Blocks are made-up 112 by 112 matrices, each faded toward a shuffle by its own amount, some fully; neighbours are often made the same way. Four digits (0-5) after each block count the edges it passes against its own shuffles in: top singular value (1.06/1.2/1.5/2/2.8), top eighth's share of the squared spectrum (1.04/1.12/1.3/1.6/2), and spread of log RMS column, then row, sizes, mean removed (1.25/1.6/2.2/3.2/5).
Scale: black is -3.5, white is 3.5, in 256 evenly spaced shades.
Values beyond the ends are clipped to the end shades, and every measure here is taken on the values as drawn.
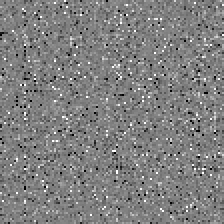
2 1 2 1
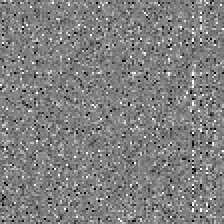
2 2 3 2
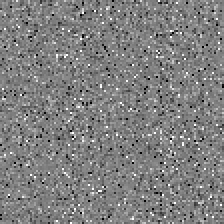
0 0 1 0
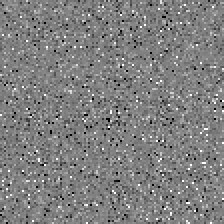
0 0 1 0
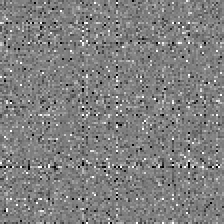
2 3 2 3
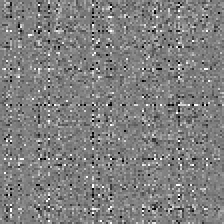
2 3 4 3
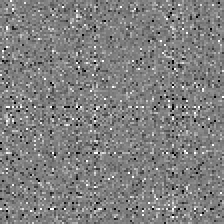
2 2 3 2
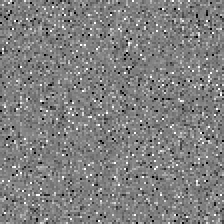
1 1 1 1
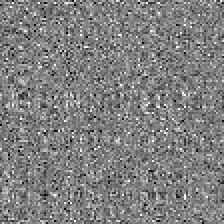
4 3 2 2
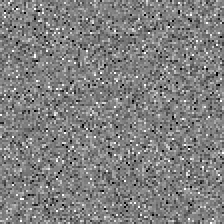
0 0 0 0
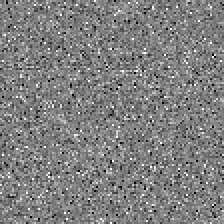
2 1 0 0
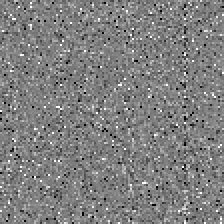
1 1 1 0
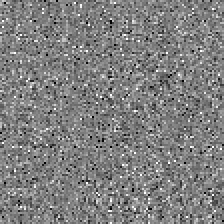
4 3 1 1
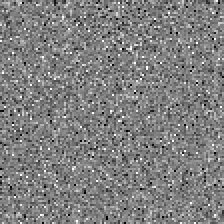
3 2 0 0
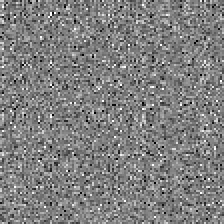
4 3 2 2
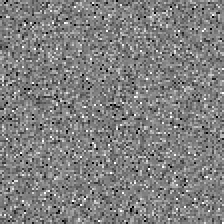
2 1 0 0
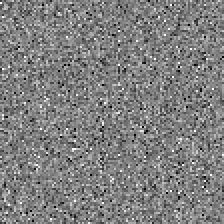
0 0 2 0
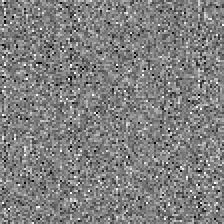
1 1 2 0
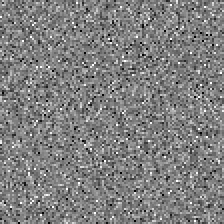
0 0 0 0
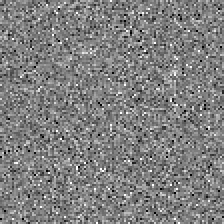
0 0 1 0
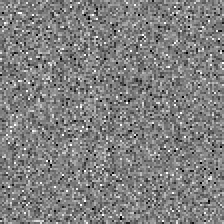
0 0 0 0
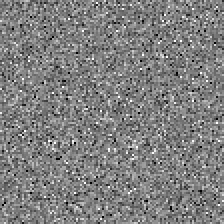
0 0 0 0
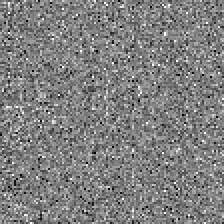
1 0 2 0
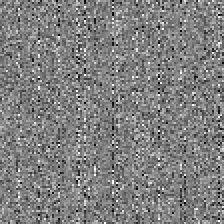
2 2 4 0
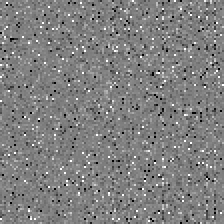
3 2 0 0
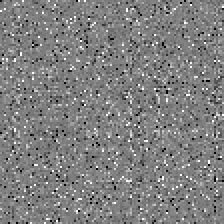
3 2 1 0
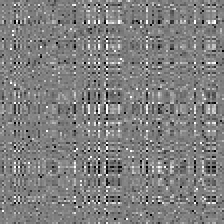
5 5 4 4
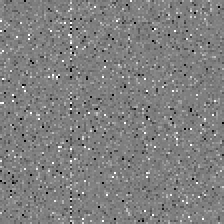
3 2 1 0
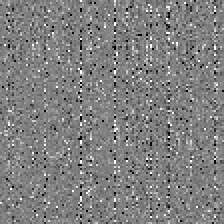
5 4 3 1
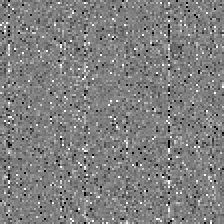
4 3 2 0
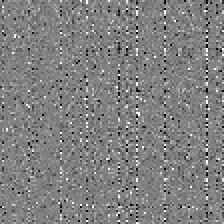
5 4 3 1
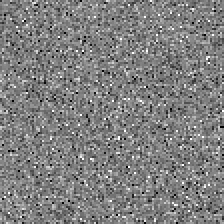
1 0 0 0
